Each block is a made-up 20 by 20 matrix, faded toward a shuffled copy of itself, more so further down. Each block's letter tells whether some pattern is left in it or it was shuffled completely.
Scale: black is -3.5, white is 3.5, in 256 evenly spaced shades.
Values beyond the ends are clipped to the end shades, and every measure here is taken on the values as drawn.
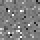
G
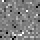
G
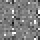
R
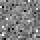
G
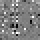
R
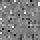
G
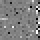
R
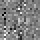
R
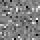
G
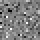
G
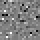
G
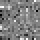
R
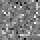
G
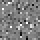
G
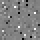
G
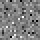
G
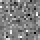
G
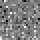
G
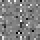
R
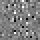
R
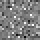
G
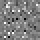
R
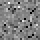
G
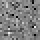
G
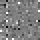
R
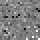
G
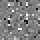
R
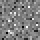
G
